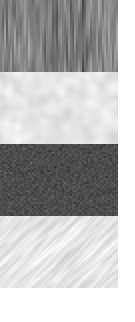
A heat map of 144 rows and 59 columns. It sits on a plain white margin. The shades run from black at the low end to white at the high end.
It is made of 4 by 1 panels. Panel 1,1: middling, streaked downward. Panel 2,1: very high, blotchy, faint in contrast. Panel 3,1: low, fine-grained, faint in contrast. Panel 4,1: very high, slanting up to the right, faint in contrast.
